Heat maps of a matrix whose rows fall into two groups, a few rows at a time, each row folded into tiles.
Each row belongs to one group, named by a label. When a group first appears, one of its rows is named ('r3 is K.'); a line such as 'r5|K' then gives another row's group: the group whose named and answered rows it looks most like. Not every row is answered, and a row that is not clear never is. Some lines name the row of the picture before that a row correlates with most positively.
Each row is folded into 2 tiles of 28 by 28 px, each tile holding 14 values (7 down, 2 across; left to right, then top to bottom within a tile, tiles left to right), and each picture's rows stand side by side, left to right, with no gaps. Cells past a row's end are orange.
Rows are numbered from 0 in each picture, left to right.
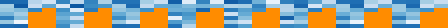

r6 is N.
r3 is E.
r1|E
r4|N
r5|N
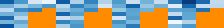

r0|N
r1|E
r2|E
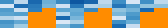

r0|E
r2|E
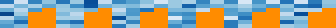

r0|E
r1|E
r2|N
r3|E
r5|E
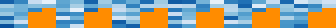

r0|N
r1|E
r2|E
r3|N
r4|N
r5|E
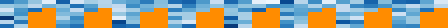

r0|N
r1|E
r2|E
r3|N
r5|E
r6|E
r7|N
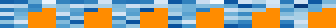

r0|N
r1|N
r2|N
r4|E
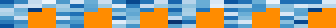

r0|N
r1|E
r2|N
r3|E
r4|N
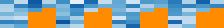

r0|E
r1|E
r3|E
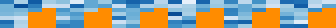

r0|E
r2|N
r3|E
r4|E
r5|N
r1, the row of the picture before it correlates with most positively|2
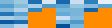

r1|E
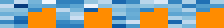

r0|E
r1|N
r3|E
